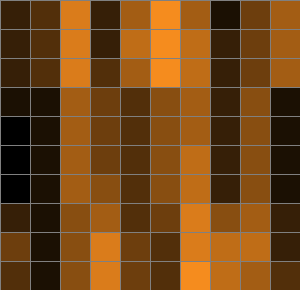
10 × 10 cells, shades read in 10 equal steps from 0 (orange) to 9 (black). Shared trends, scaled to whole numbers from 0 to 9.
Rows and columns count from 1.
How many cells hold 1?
7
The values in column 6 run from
0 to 6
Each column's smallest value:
5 6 1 1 2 0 0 2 2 3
